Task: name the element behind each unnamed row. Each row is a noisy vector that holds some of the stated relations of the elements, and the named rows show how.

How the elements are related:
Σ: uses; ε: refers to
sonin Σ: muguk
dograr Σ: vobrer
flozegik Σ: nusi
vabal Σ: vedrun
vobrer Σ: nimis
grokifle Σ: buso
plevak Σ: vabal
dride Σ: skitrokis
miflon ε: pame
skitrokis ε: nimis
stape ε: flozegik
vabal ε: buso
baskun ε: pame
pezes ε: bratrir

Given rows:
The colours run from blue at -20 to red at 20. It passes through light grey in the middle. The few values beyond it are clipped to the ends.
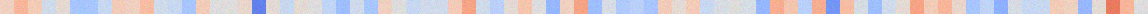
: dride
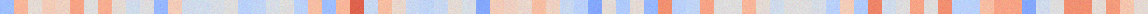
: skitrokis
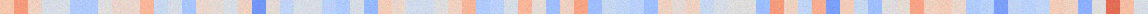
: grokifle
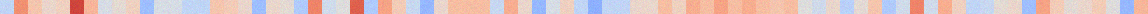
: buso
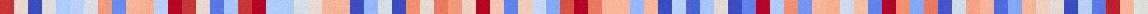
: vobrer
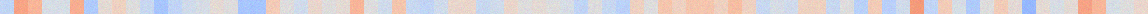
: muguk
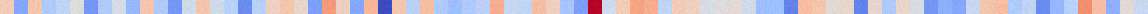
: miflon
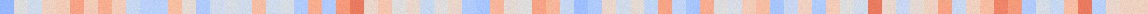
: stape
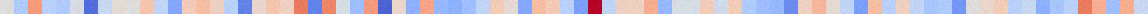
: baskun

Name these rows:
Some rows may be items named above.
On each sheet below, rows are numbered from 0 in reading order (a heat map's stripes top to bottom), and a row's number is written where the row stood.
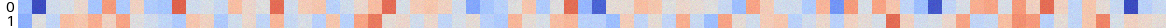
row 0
vedrun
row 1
stape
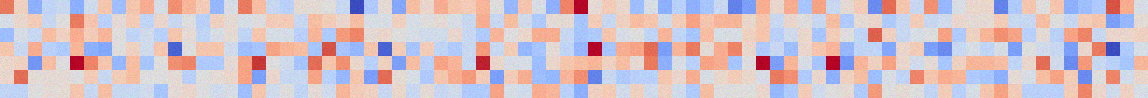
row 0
dograr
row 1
bratrir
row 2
stape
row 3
pame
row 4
nimis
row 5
flozegik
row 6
pezes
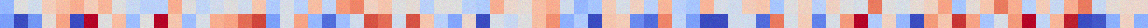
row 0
stape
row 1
vabal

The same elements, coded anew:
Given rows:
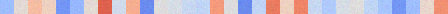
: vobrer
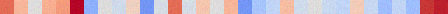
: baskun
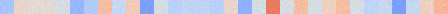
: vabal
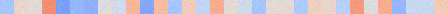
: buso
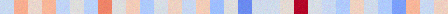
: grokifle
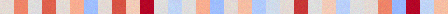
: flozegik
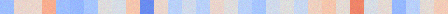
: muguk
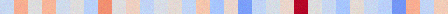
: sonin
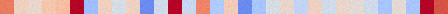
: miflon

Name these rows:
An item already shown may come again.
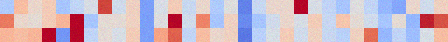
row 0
plevak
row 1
miflon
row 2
pame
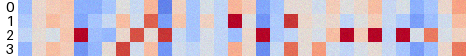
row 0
vedrun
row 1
nimis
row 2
skitrokis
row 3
vobrer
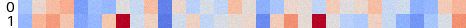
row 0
vedrun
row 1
dograr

